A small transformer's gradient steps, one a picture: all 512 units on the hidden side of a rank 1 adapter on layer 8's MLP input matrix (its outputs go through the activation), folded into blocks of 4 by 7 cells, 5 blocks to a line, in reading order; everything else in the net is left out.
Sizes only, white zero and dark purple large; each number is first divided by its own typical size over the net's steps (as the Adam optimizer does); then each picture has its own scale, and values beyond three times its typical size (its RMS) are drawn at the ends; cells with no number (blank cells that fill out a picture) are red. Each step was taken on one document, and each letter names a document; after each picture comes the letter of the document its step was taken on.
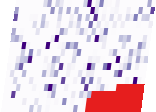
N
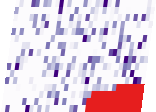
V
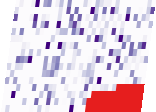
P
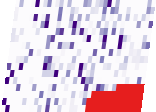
P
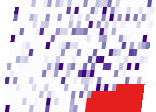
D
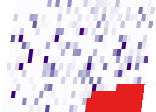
N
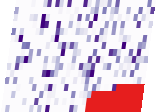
D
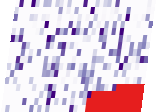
V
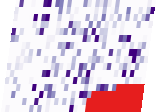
V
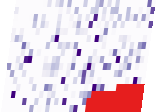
N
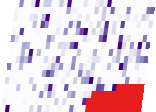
P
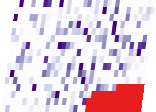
V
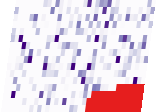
N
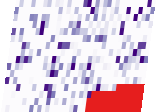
V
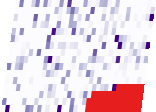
P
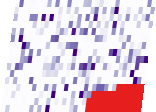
D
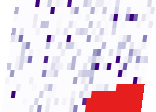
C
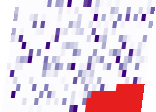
N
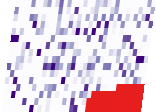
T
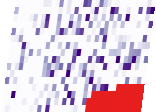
D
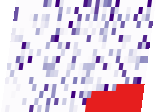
D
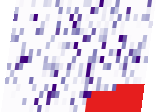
V
